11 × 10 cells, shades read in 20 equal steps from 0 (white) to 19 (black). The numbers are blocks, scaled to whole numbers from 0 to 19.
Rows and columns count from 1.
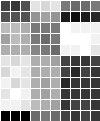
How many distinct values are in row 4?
7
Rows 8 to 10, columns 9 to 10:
15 15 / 15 15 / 14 15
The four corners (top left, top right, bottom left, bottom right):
14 10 19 15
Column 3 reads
13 13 6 6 6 2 2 2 1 2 19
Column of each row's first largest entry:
2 8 4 5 6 8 8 7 7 7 1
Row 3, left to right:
5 5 6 10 10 10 0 1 1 1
